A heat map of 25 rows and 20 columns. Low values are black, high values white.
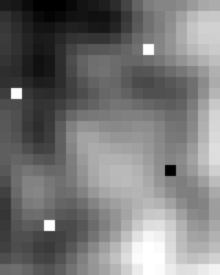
Neither half mirrors the other. Four lone cells stand out: three far higher and one far lower than their neighbours. The ninth with the highest average is the bottom right. There is an overall slope up to the bottom right. The field is mottled with small blotches. The ninth with the lowest average is the top left.
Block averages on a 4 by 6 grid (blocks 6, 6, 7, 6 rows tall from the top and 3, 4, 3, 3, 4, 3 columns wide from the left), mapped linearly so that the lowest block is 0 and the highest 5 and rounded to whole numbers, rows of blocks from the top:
0 0 1 1 3 4 / 1 1 2 2 2 3 / 2 2 3 4 3 4 / 1 2 3 4 5 4
